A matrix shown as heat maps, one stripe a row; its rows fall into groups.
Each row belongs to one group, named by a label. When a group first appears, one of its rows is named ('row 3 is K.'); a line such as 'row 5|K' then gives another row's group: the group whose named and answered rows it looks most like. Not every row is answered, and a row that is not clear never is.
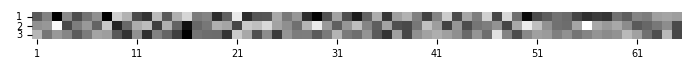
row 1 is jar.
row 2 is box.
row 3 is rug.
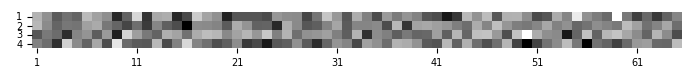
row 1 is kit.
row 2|rug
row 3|box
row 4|jar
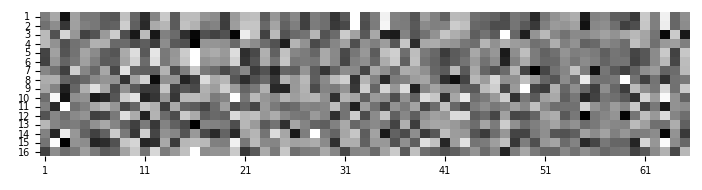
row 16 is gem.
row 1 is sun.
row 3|rug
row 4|rug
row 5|gem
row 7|jar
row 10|sun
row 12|sun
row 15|sun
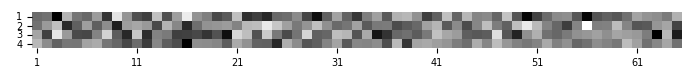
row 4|rug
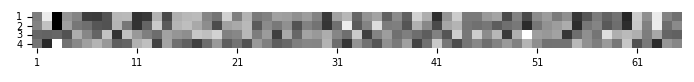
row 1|sun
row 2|sun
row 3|box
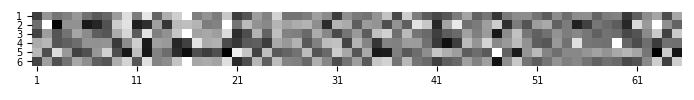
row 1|gem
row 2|sun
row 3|gem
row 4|kit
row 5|rug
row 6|gem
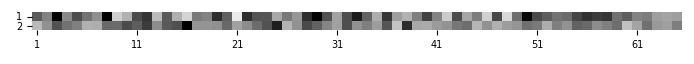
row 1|jar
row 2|rug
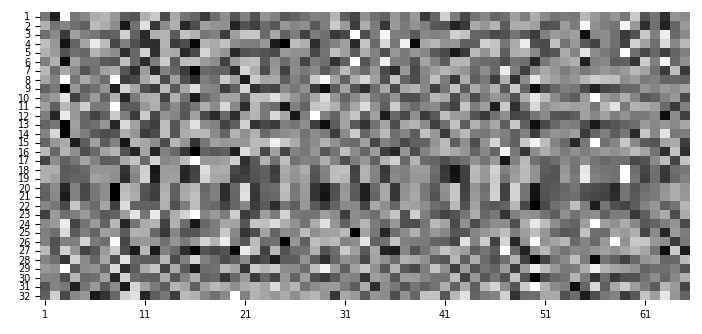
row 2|kit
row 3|sun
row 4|rug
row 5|kit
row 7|rug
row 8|box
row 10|box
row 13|jar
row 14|sun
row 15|box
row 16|rug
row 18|kit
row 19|kit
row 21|jar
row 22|jar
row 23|gem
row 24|box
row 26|box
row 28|jar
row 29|box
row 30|jar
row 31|box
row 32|sun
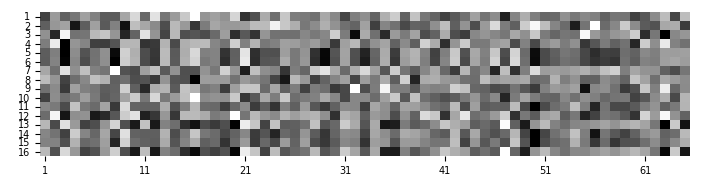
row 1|gem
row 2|box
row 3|kit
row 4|sun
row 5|jar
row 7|box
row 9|sun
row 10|gem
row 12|sun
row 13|rug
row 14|jar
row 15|jar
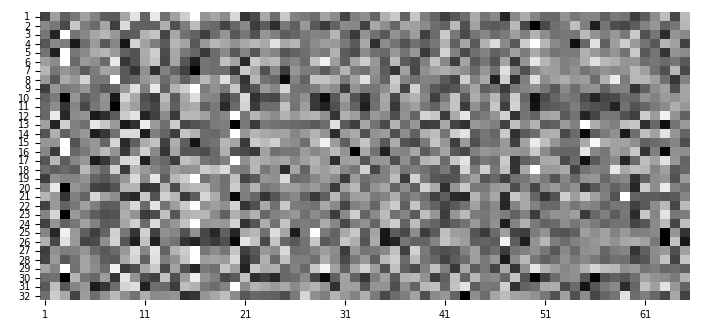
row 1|gem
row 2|jar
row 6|box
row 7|rug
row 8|box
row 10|jar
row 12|sun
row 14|sun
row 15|box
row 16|kit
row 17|sun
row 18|box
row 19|gem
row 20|sun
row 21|kit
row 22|gem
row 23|sun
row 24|gem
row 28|gem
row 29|box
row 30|jar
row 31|sun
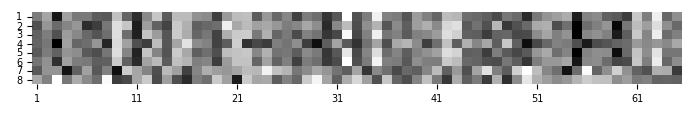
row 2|sun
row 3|sun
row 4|jar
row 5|sun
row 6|sun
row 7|box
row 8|box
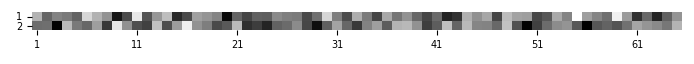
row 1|kit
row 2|jar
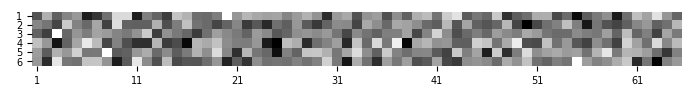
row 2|jar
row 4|rug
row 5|box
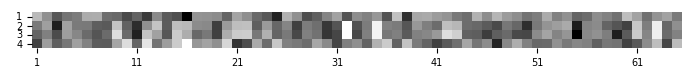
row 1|rug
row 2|sun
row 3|sun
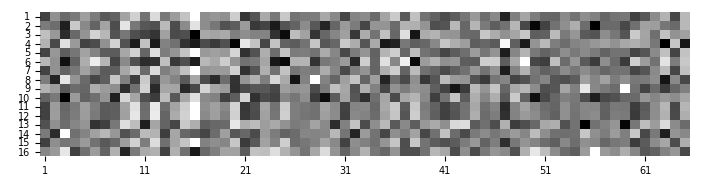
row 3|rug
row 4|rug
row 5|gem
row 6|rug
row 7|gem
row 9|kit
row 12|gem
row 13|sun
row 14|kit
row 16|box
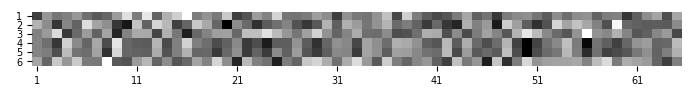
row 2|kit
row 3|box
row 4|jar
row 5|jar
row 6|box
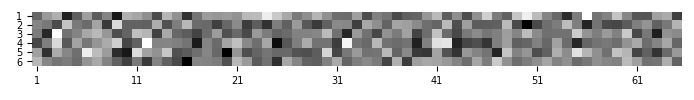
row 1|box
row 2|jar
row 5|kit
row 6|rug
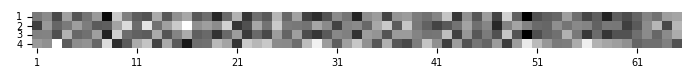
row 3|jar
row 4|box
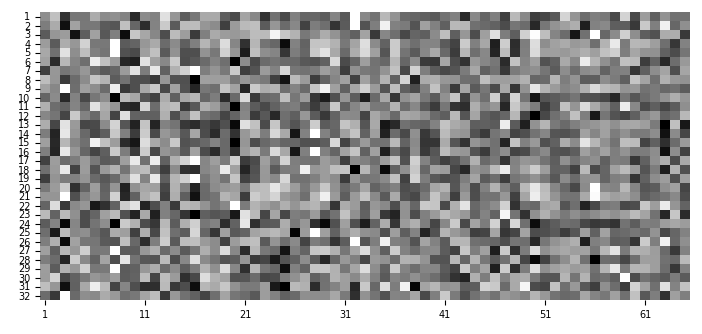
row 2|sun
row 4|box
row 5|box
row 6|kit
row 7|gem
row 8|rug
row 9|box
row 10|jar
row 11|kit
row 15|kit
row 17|gem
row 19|gem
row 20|box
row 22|sun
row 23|rug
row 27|box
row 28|jar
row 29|box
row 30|kit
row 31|rug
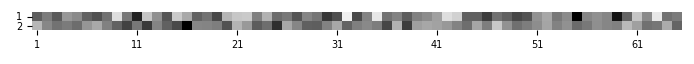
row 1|sun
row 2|rug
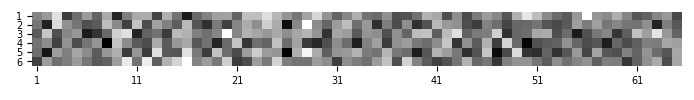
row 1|box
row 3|sun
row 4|jar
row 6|gem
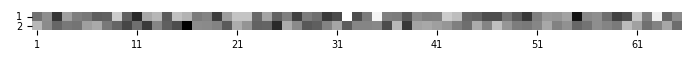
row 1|sun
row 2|rug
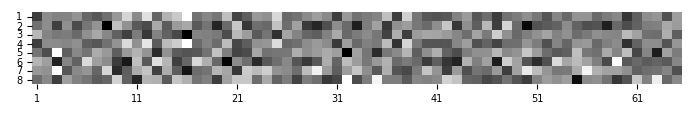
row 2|jar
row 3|rug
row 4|gem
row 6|kit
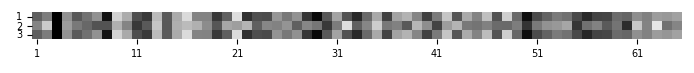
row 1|jar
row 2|sun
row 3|jar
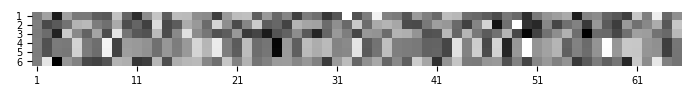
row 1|sun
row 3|jar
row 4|box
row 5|box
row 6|sun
